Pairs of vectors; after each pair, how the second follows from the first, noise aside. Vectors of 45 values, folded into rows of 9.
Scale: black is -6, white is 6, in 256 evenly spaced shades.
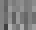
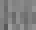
shrunk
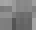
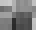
scaled up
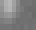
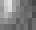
scaled up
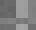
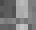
scaled up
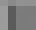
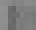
shrunk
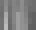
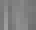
shrunk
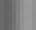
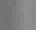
shrunk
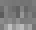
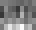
scaled up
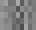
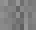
shrunk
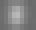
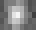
scaled up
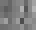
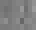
shrunk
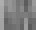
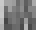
scaled up
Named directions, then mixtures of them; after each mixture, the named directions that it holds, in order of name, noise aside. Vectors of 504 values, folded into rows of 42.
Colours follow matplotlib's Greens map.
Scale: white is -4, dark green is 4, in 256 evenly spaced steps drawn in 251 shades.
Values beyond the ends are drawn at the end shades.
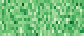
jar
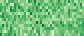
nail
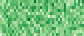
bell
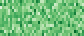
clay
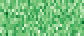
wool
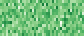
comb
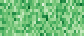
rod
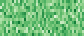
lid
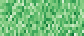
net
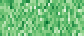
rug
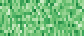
clay, rug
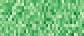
net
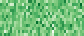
nail, rod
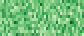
jar, lid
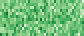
wool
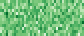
wool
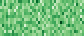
clay, comb, wool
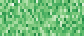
comb, lid, nail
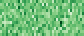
comb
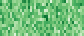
rod, rug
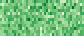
bell, rod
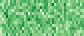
bell, wool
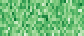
nail, rod, rug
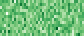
lid, net, wool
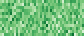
net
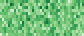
bell, nail, rug
